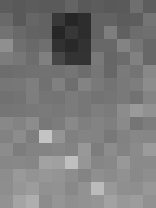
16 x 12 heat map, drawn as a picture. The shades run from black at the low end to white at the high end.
Stripes: none. Odd patch: lower, in the top middle. Slope: up to the bottom. Odd rows or columns: none. Average level on the scale: 50%. Ninth with the lowest average: top middle.
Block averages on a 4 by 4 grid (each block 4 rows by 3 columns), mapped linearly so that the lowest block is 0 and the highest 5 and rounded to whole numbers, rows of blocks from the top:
2 0 1 2
3 2 2 3
4 4 4 4
5 5 5 5
